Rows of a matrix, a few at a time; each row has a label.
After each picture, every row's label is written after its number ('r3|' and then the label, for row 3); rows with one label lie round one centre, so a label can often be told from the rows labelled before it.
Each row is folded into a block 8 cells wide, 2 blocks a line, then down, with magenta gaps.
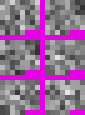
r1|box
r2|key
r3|key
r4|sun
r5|sun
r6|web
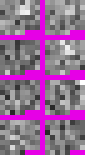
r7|web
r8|web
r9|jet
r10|web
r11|jet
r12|box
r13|sun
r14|jet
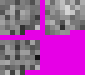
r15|jet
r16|web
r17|jet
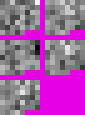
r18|box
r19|web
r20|key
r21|web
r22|web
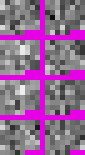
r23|key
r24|jet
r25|web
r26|key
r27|web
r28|jet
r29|key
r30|jet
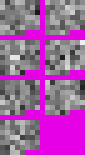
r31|key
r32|web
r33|sun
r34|box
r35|jet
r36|key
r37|sun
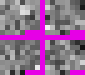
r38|web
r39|key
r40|jet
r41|key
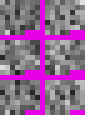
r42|jet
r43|box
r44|key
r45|sun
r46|jet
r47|box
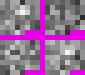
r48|web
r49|jet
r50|sun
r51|web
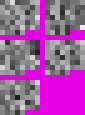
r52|box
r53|jet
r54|key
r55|box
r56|box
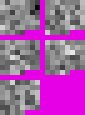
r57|key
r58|box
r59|sun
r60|web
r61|box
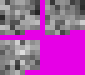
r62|key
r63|key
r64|web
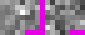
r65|web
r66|key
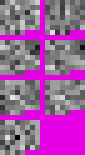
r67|box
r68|jet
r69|key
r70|key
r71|sun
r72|sun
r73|box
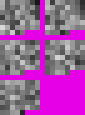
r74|key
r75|key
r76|sun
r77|sun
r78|sun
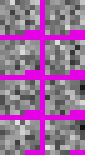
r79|box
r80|box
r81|web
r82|box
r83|sun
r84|key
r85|web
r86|key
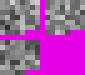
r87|box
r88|sun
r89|key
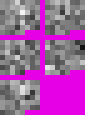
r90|web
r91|sun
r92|sun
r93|key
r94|web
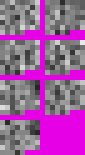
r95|box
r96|jet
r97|box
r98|box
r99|key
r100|box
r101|key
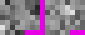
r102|key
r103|web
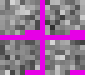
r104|web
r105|box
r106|jet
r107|sun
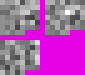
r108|web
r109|web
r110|box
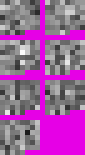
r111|key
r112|web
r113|web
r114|box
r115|jet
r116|jet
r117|box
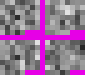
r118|box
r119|web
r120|box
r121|key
